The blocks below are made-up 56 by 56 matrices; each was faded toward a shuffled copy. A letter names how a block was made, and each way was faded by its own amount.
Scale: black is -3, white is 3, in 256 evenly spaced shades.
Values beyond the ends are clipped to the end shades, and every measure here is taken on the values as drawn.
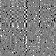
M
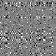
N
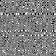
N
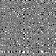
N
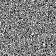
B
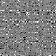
N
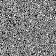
B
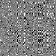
M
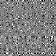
N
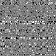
N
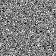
B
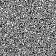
B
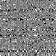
N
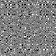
N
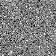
B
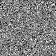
B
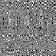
N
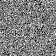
B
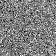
B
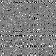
N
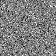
B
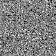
B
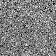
B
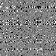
N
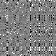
M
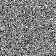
B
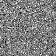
B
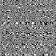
N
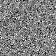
B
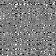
N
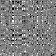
M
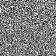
B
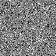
B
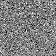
B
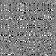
N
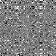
N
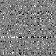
N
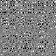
N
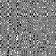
M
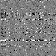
N
